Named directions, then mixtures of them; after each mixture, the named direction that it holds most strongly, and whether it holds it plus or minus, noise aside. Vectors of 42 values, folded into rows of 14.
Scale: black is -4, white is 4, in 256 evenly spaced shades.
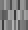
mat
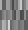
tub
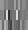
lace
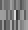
mat, minus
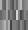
tub, plus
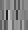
lace, minus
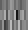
lace, minus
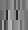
lace, minus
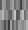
tub, minus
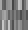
tub, plus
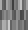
tub, plus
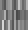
mat, minus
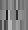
lace, minus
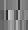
lace, minus
